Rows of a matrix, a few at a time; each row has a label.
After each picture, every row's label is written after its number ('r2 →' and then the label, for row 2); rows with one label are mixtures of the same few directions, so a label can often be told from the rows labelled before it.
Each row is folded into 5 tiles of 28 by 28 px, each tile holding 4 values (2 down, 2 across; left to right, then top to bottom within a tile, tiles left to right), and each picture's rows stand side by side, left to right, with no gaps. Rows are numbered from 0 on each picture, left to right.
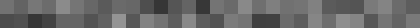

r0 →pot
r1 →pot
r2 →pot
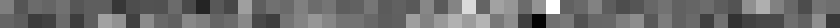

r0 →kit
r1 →pot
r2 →pot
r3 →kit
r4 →pot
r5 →pot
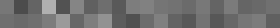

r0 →kit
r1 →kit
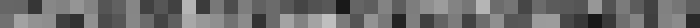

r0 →pot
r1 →kit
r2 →pot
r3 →pot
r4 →pot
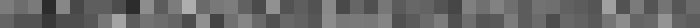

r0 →kit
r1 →kit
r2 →kit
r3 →pot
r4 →kit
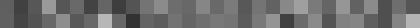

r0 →kit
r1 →pot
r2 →pot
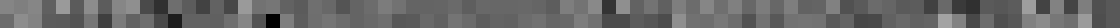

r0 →kit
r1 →pot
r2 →pot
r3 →kit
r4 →kit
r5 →kit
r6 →kit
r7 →kit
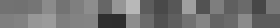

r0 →kit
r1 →kit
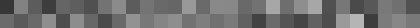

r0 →kit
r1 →kit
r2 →pot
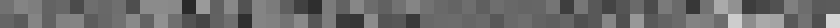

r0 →pot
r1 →kit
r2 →pot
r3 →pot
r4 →kit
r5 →pot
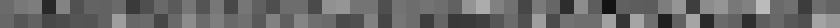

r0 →kit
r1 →kit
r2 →pot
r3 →pot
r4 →kit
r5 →pot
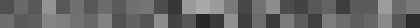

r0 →kit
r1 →pot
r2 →pot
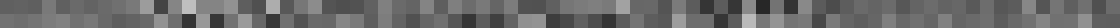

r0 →kit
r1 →kit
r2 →pot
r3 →kit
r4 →pot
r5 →kit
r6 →kit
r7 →kit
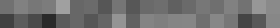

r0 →pot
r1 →kit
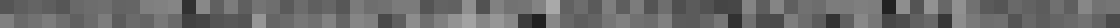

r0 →pot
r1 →kit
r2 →kit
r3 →kit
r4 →kit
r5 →pot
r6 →kit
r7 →pot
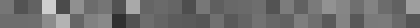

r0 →kit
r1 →kit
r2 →kit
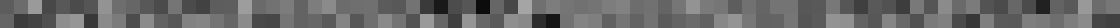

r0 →pot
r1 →pot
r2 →kit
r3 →pot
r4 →kit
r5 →pot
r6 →pot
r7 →pot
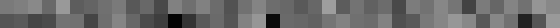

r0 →pot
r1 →pot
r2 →kit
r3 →kit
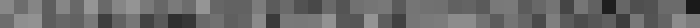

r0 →kit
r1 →pot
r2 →pot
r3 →pot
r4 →kit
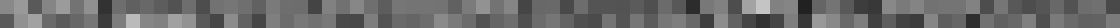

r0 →pot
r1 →pot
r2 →pot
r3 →pot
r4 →kit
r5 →pot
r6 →pot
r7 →kit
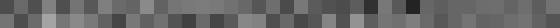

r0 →kit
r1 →kit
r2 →kit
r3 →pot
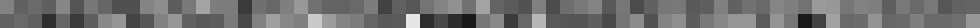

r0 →kit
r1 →pot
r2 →pot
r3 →pot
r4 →pot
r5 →kit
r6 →pot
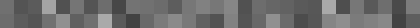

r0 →kit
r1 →pot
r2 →kit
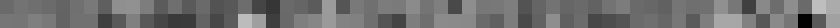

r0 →kit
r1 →kit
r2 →kit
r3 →pot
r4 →pot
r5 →kit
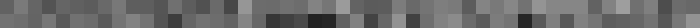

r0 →kit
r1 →pot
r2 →pot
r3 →kit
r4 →pot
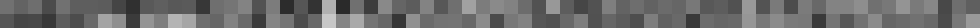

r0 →kit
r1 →pot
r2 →kit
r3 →kit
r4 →pot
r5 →kit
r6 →pot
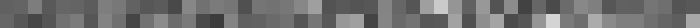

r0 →pot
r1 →pot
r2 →pot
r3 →pot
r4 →pot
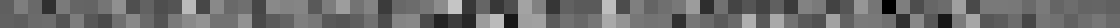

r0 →kit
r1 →kit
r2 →pot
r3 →pot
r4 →kit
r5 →kit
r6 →kit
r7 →pot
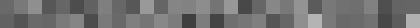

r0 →pot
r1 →kit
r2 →pot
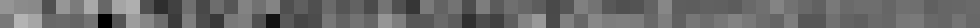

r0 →kit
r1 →pot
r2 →kit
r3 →kit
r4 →pot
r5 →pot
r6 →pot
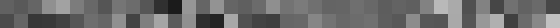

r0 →pot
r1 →pot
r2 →pot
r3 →pot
